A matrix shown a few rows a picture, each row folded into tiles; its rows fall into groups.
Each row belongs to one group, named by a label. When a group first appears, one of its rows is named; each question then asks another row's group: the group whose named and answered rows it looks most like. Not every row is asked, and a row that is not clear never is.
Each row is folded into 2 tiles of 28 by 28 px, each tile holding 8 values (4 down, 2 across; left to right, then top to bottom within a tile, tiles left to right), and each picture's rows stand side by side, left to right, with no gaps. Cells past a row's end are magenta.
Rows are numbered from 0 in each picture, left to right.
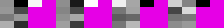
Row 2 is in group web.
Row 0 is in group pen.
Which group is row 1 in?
pen
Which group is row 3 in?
web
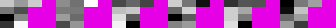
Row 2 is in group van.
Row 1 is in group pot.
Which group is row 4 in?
van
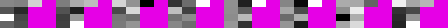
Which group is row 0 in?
pot
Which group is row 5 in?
pen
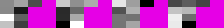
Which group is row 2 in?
web
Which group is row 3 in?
van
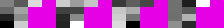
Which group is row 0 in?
pot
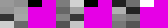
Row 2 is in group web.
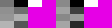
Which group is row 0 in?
pen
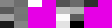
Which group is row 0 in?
pot
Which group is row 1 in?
van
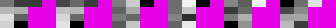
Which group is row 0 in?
van
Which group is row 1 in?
van
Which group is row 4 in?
pot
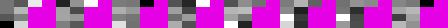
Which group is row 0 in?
pot
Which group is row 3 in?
pen
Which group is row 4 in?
van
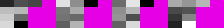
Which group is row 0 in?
van
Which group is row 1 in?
web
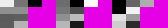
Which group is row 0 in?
web
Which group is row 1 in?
pen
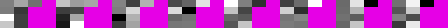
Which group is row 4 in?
web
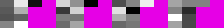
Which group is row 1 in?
web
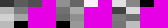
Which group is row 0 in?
van
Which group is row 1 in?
pot
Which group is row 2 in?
web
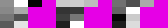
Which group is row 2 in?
pot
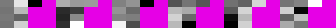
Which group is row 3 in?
van
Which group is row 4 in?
pot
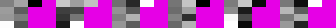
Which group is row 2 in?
pen
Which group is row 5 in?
pen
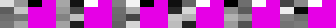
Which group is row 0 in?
web
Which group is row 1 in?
pen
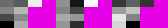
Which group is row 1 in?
pen
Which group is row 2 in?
van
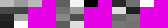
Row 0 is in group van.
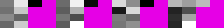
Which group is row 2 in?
web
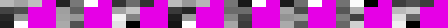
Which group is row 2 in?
van
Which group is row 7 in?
van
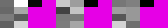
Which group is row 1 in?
web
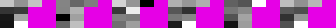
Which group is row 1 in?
pot
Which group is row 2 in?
web
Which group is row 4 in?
pot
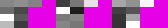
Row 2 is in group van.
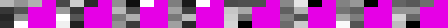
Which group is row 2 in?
pen
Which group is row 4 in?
van
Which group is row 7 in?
van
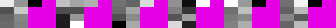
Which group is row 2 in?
pot
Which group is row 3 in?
pen
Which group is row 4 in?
web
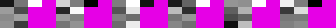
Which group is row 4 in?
pot
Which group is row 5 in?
web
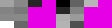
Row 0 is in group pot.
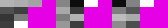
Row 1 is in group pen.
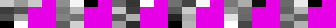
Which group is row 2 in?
pen
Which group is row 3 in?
pot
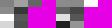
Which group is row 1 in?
pot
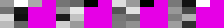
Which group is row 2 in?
web
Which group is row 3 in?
pen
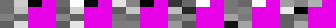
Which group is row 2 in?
web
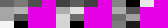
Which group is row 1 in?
van
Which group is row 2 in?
pen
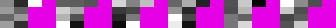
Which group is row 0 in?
pen
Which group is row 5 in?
web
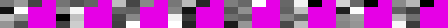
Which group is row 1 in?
pot
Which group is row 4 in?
pot
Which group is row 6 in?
web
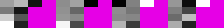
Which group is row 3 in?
pen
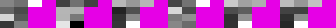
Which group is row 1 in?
van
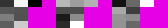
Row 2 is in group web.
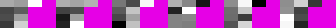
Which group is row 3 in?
web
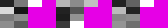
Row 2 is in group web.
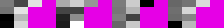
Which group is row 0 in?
pot
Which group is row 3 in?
pot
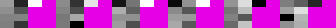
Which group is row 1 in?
pen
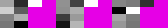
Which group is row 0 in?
pen
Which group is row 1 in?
pot
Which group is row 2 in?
web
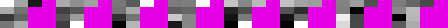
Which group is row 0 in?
web
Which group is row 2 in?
pot
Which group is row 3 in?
pot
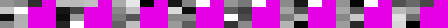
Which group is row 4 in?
pot
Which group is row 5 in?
pen
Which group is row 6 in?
pen
